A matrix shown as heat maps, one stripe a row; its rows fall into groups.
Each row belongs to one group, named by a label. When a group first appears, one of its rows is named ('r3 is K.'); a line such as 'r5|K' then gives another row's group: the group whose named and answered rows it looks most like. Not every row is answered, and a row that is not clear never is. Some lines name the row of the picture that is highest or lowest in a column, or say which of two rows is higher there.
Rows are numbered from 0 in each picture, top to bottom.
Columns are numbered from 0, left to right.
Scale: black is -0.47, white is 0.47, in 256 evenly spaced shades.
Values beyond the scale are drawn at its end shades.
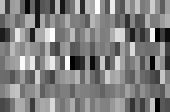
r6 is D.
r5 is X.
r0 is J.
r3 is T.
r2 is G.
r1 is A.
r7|G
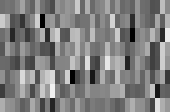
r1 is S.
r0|X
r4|X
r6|G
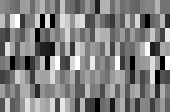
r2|A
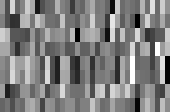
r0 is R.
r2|S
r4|T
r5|T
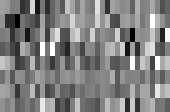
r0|J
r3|G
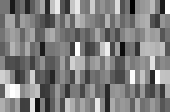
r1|X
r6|D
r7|J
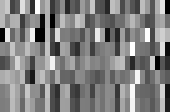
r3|T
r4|G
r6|T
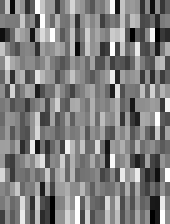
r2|G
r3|S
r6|R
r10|J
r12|S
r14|X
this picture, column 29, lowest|12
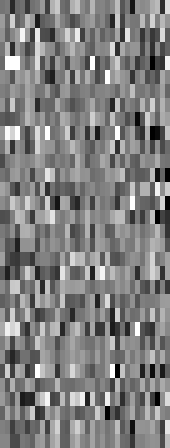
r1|R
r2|X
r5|X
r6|T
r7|R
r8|A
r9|D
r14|T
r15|G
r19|A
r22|R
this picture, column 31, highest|13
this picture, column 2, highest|4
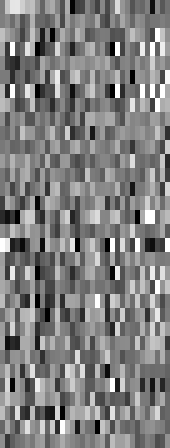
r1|J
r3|R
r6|R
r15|A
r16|T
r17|S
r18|J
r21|J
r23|R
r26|J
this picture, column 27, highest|17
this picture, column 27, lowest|15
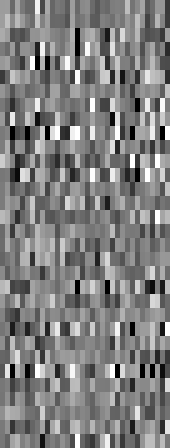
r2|S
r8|R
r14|J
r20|S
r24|R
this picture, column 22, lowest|8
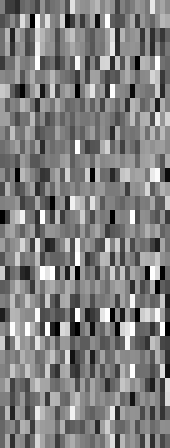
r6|S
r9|R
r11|A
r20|G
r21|T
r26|T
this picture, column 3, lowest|12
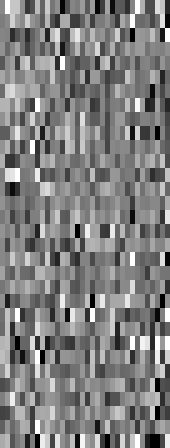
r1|T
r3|J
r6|D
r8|J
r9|G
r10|J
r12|D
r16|S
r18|T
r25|S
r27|G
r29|G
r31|S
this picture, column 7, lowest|31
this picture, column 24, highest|31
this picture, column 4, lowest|25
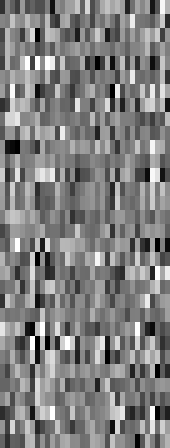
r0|X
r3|X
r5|T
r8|D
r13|R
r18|J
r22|A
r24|J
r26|G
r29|G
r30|R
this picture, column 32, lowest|12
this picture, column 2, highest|6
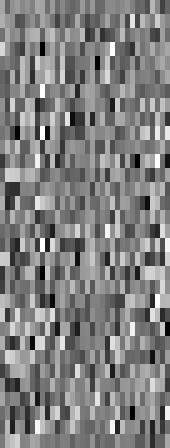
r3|S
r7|R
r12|D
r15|R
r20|X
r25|D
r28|J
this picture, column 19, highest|28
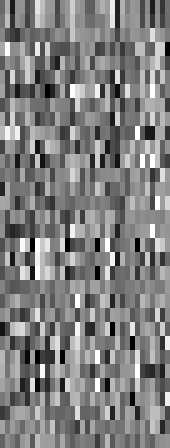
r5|R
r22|S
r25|J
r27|J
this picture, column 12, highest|17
